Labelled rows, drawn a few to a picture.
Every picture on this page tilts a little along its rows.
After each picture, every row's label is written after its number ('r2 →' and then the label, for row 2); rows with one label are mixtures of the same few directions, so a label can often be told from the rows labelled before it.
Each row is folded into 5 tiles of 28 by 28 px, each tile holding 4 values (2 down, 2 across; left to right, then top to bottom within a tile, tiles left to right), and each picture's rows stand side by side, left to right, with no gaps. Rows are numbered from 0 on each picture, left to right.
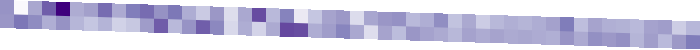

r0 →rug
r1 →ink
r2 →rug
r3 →rug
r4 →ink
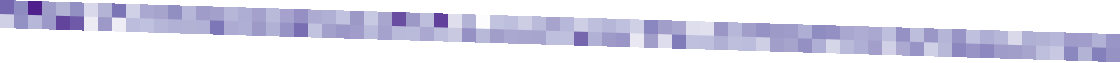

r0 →ink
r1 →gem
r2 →ink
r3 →rug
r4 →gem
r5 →ink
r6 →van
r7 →ink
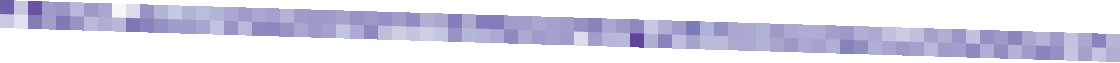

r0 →ink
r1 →ink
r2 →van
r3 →rug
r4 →gem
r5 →rug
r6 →rug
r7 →ink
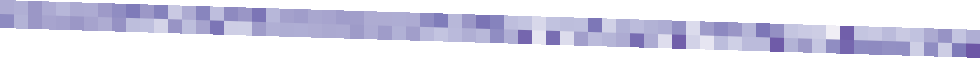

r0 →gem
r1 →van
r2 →gem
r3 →gem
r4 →gem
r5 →gem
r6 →ink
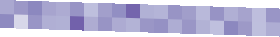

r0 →gem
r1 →van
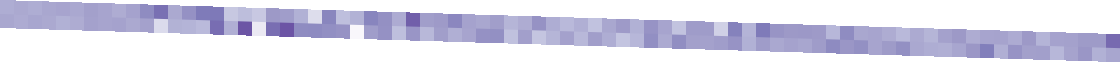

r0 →ink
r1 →gem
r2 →gem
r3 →ink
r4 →ink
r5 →rug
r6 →ink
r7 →gem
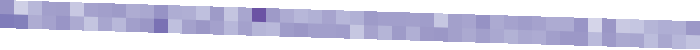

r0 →rug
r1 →ink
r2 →gem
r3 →rug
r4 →rug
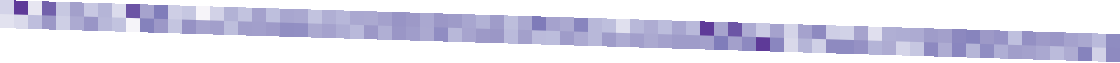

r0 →rug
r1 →rug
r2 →ink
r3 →ink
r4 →rug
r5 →ink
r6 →ink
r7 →gem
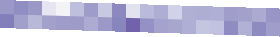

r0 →rug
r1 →ink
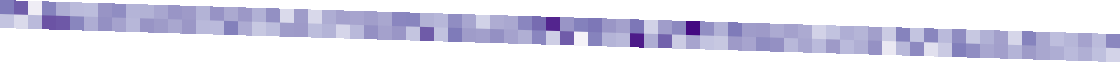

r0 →van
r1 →van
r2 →ink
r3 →gem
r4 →gem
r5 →ink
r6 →van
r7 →rug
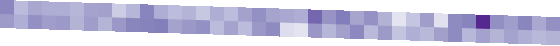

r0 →ink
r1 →ink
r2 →ink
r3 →rug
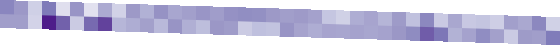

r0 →van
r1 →van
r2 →rug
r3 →rug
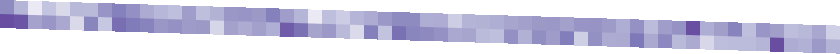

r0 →ink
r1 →gem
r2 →ink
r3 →ink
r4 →gem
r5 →gem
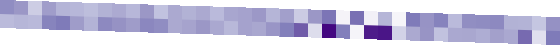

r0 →van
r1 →rug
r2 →van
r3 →gem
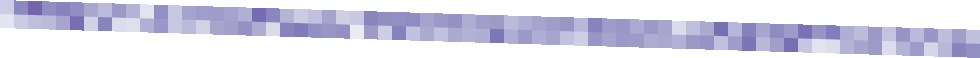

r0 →ink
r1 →ink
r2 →gem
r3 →gem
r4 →ink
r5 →van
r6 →van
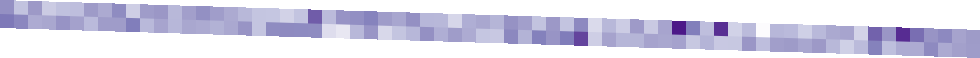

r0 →rug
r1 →gem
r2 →van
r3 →ink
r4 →ink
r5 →rug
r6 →rug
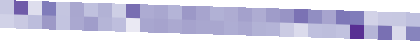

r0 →rug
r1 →rug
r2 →gem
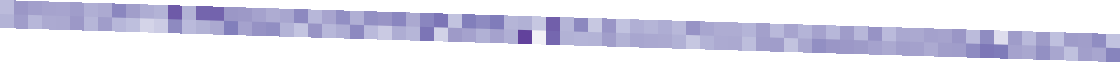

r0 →ink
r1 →rug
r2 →van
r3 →gem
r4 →rug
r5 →van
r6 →rug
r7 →rug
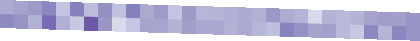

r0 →van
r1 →rug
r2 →ink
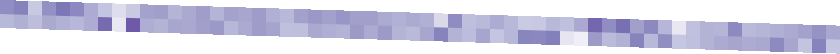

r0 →gem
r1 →van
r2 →ink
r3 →van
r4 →ink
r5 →gem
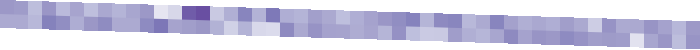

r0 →van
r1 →rug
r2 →gem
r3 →rug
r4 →gem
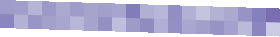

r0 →gem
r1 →gem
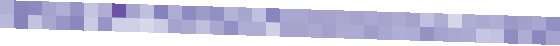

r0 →ink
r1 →rug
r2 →van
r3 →ink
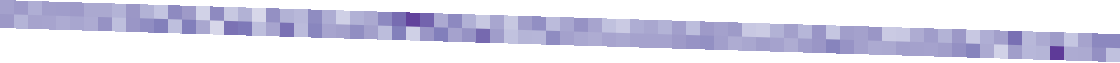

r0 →gem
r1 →van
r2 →gem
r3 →ink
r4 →rug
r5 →rug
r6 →rug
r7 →gem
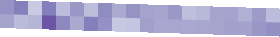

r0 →van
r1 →rug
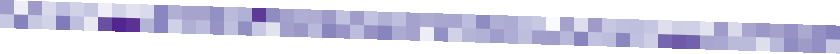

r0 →van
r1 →ink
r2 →van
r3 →gem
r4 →van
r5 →ink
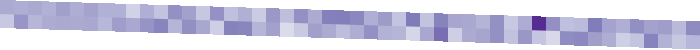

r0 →gem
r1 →van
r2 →rug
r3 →ink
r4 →van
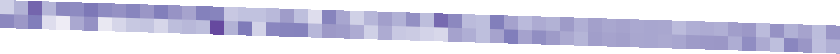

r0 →van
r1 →gem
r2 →rug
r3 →rug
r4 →ink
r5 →van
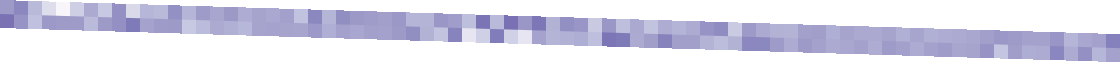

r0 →rug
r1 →van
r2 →rug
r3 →van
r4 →van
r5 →van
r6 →van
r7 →gem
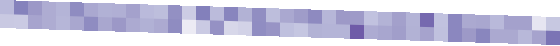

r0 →rug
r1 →van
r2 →gem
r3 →ink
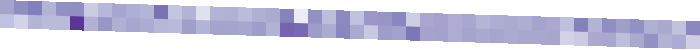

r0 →gem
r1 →rug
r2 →rug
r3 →rug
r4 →rug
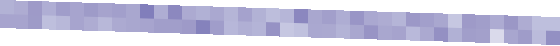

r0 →van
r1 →ink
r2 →rug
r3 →gem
